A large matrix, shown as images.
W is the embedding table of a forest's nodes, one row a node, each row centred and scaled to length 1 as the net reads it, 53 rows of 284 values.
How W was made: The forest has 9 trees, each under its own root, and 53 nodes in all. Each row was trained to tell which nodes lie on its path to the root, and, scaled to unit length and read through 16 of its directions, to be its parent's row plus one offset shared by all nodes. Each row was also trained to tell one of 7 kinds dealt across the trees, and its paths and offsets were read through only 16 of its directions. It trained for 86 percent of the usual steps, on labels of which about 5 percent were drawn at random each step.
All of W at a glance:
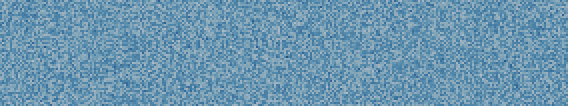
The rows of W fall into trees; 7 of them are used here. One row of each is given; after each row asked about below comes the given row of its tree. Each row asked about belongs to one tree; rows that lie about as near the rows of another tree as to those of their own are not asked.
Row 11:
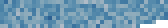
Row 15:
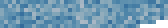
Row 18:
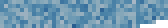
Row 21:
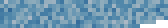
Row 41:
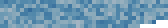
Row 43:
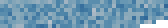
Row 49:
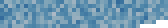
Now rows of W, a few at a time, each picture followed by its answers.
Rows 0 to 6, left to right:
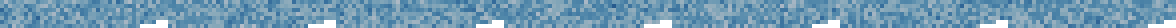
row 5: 18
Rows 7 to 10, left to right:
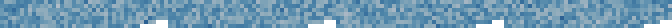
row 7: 21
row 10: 15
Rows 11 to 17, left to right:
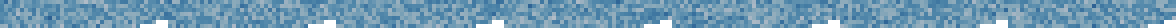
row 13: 15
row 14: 15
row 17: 15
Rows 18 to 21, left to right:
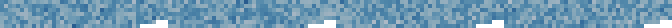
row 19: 41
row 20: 43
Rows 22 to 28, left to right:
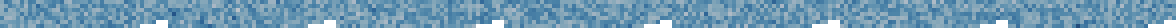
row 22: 43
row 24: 18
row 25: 41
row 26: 15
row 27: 11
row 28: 11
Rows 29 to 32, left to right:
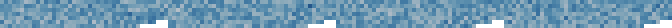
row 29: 15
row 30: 41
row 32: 41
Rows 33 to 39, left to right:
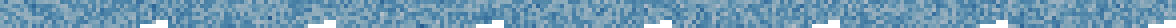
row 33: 18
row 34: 21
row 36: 11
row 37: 15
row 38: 15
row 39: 11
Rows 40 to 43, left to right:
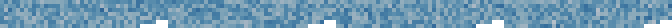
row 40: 11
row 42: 11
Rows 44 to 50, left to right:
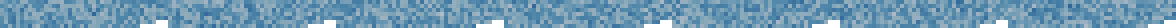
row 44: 11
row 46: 21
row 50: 41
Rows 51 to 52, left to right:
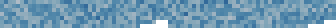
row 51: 18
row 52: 11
